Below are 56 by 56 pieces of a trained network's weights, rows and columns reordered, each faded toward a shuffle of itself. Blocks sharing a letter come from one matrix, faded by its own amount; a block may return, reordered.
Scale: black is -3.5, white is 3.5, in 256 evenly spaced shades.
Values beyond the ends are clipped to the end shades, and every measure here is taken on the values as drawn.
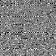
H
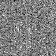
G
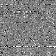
H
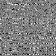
H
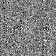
G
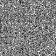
G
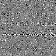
H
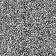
G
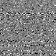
H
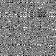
H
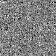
G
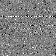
H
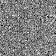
G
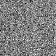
G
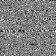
H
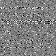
H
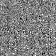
G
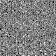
G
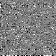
H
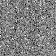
G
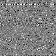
H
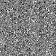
G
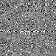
H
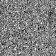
G
